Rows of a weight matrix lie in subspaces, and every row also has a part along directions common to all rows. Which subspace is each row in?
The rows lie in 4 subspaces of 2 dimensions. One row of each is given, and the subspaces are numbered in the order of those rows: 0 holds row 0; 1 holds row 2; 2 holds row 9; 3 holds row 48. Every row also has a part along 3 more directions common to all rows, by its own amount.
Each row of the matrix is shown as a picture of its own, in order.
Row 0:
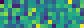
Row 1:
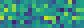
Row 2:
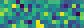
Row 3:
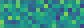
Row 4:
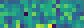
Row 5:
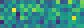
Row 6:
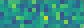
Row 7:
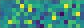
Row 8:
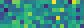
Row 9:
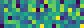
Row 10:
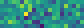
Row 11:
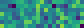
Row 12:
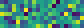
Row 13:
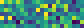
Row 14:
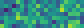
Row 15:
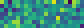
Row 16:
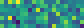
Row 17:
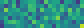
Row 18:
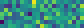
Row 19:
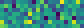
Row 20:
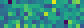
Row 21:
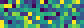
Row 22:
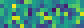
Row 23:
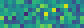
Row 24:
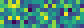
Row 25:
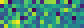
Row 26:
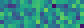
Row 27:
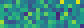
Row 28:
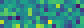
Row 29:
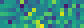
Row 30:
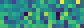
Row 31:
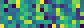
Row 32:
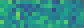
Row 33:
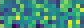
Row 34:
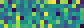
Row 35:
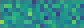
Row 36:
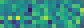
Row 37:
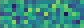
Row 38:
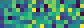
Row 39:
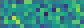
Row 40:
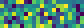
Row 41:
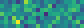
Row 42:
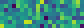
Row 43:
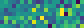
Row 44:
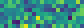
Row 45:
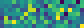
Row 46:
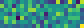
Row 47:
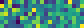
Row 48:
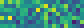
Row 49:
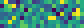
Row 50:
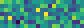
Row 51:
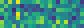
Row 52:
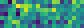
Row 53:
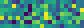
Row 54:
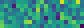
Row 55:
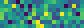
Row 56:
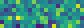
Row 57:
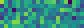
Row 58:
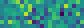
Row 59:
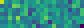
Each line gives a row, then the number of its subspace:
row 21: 2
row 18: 2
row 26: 2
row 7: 1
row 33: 1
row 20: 0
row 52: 0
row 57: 0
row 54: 2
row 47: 0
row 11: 2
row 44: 3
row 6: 2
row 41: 3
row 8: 0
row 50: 3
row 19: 2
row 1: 0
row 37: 3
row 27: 2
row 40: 3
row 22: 3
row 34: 0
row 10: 1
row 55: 1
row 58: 1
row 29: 1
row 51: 0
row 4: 3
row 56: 1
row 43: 1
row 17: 2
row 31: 2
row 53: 1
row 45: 2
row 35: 2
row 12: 3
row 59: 0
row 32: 0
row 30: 2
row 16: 3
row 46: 0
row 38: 2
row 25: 0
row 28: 1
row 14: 1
